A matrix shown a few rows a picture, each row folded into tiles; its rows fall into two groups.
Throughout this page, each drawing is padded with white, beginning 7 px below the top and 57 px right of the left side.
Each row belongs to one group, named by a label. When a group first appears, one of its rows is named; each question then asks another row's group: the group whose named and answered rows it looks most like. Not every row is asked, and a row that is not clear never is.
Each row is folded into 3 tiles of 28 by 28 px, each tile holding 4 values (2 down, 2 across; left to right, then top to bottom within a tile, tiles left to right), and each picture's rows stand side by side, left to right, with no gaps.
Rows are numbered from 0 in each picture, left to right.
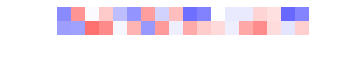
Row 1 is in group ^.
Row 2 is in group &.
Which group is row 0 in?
&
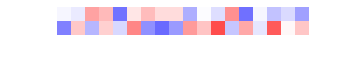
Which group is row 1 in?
^
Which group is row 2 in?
^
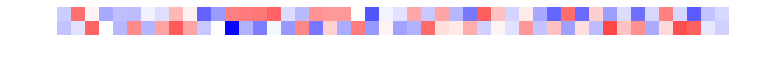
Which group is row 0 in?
&
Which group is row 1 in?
&
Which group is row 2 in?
^
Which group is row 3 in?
^
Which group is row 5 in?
^
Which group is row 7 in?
&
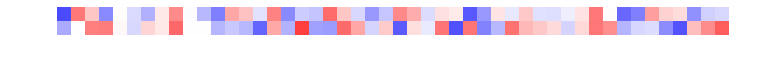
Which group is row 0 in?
&
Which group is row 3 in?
&
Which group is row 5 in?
&
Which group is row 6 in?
&
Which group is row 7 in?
^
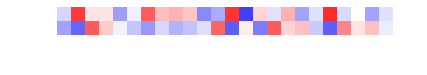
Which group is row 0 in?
&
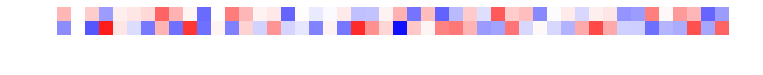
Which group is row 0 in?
^
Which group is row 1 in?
^
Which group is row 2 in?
^
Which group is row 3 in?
^
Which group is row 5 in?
&
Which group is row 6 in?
&
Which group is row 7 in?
^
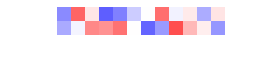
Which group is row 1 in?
&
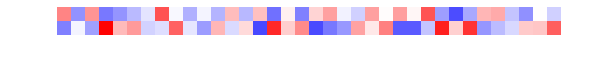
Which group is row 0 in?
^
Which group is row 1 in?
&
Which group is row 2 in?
^
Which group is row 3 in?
^
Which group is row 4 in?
^
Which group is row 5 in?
^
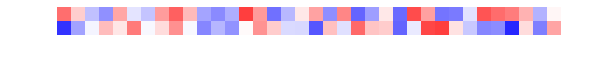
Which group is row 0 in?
^
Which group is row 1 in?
&
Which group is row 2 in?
&
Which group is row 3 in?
^
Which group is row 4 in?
&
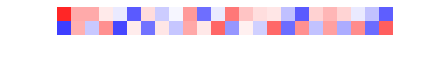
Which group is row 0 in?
^
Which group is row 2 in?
^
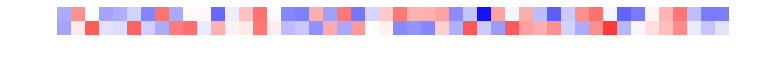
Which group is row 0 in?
&
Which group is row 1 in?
&
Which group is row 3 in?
^
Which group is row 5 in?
&
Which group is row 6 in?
&
